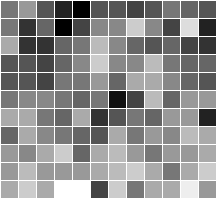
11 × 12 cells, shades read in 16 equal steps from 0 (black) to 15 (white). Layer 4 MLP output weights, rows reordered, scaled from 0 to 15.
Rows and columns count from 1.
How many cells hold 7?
17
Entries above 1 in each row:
11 11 12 12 12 11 12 12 12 12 12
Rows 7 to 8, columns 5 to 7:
10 3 5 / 6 5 10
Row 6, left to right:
7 8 8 7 6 7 1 4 11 6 9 9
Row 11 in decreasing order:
15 15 14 12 12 10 10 10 10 9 7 4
